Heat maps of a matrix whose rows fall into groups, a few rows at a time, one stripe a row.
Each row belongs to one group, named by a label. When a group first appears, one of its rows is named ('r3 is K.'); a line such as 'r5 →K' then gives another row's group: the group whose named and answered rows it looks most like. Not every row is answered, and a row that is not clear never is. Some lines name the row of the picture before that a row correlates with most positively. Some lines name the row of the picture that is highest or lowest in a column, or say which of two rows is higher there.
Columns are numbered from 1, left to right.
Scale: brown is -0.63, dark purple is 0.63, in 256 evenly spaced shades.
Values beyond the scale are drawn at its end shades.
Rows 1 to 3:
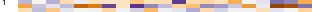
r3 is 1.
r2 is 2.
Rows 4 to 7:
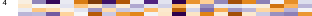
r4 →2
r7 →2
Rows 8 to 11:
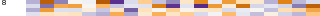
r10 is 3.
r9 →1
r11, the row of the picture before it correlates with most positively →6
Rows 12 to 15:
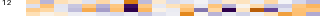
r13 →3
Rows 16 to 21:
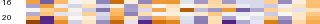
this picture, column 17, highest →18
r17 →3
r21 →1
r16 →1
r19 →3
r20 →1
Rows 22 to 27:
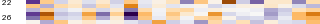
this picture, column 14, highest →23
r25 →3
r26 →3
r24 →3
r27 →1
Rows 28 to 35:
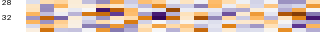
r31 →2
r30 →1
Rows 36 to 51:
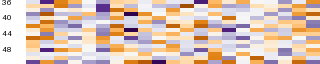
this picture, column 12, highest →49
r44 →1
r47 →1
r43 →3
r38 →1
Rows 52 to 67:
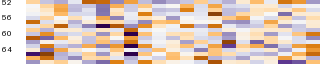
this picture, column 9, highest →57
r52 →2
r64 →1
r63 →3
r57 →1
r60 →3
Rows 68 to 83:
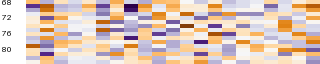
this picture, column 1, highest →69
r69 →3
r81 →1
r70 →3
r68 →1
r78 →1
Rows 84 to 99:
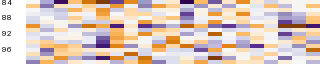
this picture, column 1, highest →99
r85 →1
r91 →1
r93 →1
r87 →2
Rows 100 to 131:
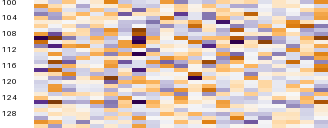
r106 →2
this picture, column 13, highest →111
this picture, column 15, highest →110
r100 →1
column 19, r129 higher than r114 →No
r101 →1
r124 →1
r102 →3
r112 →2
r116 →1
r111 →1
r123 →1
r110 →3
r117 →3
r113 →3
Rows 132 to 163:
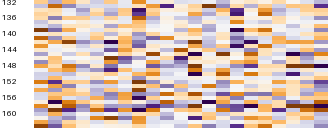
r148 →2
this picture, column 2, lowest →159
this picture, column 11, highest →146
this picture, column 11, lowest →144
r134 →3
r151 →3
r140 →3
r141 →1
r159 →3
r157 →1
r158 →2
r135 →3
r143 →3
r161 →2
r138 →1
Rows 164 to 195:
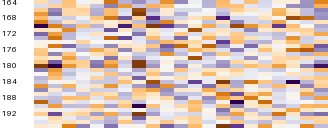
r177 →1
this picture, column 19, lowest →168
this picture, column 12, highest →184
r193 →3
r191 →2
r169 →1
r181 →3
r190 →3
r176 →2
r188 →1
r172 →3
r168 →2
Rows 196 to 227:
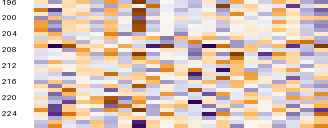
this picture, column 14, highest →213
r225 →1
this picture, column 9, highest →207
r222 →1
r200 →3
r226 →3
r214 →2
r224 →1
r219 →1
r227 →3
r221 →2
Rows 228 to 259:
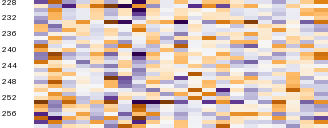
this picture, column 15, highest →253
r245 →3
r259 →1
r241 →3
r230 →3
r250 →2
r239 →1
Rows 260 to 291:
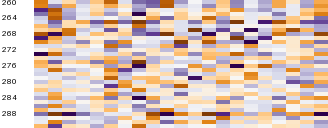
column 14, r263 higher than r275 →No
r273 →3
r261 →1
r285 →2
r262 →3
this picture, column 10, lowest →268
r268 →1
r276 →3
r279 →2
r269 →3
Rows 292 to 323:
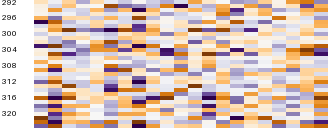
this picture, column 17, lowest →321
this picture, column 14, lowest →299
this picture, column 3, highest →305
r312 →3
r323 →3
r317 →3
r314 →1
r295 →2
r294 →3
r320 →1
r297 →3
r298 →3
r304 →2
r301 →1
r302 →2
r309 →1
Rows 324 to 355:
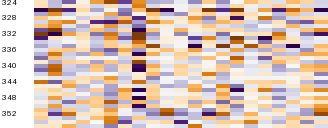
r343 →2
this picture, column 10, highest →326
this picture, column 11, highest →354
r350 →3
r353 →2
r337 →3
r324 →2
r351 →1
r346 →3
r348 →3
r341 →3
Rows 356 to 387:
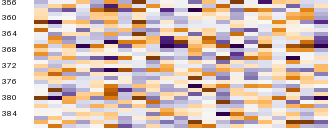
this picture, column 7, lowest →373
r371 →2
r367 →2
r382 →2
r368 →2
